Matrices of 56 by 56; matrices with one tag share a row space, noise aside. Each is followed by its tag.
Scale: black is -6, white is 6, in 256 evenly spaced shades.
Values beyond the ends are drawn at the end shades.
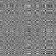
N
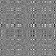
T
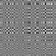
N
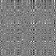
T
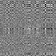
N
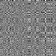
N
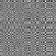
N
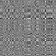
N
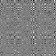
T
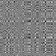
N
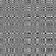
N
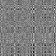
T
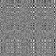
T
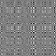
T
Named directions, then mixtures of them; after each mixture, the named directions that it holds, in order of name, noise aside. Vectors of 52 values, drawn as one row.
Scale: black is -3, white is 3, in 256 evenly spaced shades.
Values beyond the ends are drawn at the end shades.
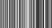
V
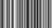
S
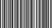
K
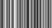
S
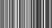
S, V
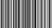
K, V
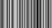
S, V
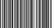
K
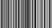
K, V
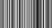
S, V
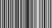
K, V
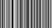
K, S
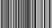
K, V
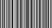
K, S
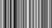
S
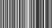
V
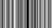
S, V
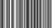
S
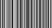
K, S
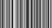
K, S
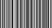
K, S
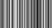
S, V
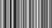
S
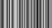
S, V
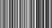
K, V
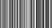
K, V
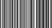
K, V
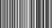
K, V
